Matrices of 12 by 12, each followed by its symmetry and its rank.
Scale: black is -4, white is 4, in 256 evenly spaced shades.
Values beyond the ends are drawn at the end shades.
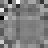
antisymmetric, rank two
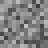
symmetric, full rank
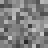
neither, full rank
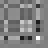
symmetric, rank one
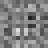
antisymmetric, rank two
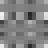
neither, rank one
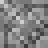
symmetric, full rank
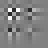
symmetric, rank one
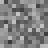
neither, full rank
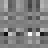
neither, rank one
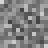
symmetric, full rank
